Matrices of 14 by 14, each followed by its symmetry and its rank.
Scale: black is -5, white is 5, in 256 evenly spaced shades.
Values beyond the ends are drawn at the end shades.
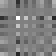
symmetric, rank one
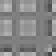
symmetric, rank one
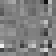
antisymmetric, rank two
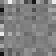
antisymmetric, rank two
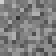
symmetric, full rank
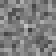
symmetric, full rank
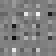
antisymmetric, rank two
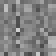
neither, rank three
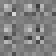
symmetric, rank two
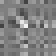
symmetric, rank two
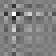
symmetric, rank one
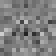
neither, rank three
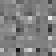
antisymmetric, rank two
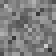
symmetric, full rank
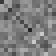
symmetric, full rank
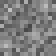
symmetric, full rank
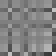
symmetric, rank one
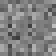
neither, rank three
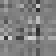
antisymmetric, rank two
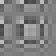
symmetric, rank one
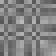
symmetric, rank two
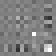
symmetric, rank two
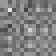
symmetric, rank two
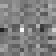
neither, rank three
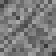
symmetric, full rank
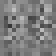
neither, rank three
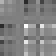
symmetric, rank one
